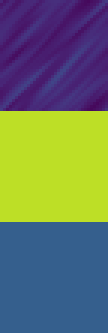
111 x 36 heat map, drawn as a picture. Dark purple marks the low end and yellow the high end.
The table splits into 3 rows of 1 panel. Panel 1,1: very low, slanting up to the right, faint in contrast. Panel 2,1: very high, flat. Panel 3,1: low, flat.
